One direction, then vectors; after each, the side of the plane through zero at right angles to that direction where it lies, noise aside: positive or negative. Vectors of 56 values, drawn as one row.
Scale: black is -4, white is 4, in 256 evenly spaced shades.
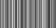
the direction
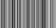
negative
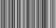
negative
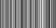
positive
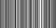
positive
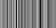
positive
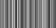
positive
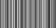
positive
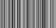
negative
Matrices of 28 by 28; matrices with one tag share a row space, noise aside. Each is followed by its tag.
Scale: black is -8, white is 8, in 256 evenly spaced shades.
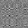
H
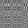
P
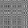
P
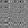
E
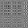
P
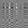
H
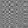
H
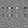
H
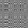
E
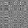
E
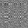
E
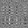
H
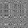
E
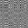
E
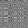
E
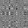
H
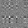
H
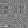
E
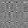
H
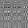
P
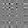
H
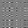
H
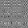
P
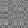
E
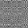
P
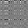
E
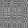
P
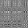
P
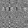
H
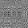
P
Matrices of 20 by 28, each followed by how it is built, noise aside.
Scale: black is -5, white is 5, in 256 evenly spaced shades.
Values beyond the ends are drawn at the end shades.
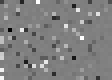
sparse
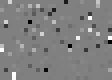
sparse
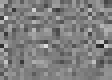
low rank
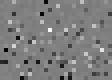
sparse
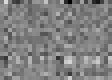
low rank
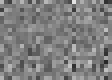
low rank
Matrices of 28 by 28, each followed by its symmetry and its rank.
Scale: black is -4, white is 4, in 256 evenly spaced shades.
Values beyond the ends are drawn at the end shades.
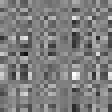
neither, rank two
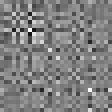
symmetric, rank three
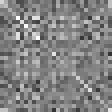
symmetric, rank five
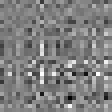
neither, rank three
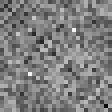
symmetric, full rank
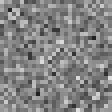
symmetric, full rank
